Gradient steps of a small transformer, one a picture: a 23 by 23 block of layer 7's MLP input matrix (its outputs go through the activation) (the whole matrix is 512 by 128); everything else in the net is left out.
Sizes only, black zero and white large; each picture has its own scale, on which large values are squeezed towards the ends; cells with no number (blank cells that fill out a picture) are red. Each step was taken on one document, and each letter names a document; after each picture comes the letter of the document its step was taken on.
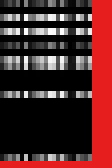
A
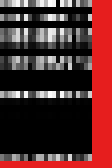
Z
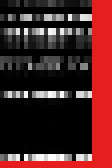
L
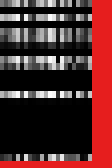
Z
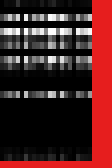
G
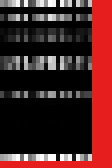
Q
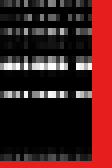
G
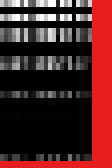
Z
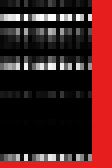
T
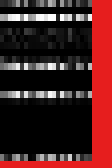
T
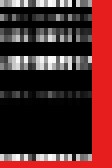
Z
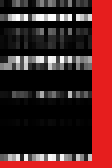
Q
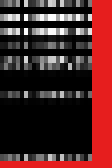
L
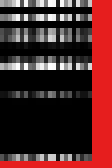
Z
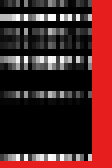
Q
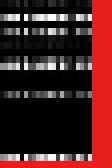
T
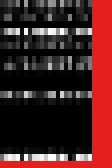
L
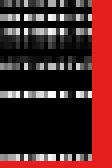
T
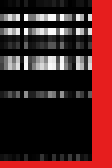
A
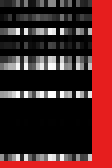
Q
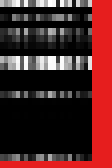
Z
